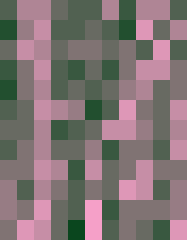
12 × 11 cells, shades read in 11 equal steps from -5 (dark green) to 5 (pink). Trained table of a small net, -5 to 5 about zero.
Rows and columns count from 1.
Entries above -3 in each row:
10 9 11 8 10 10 10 10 10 11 10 9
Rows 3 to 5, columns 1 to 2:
-1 3 | -3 0 | -4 0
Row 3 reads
-1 3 2 -1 0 0 -1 0 -2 4 -2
